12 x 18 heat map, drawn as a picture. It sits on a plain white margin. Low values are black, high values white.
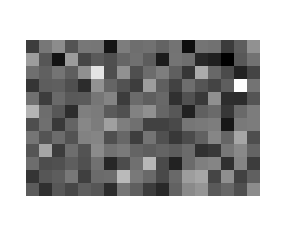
The grain is fine, like static. The halves do not mirror each other. No row or column stands out. No overall slope runs across the table.
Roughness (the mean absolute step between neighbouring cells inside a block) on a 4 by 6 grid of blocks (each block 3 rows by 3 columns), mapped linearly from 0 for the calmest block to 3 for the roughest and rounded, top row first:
2 2 1 1 3 1 / 1 1 1 1 1 3 / 2 0 1 0 1 1 / 0 0 2 1 1 2
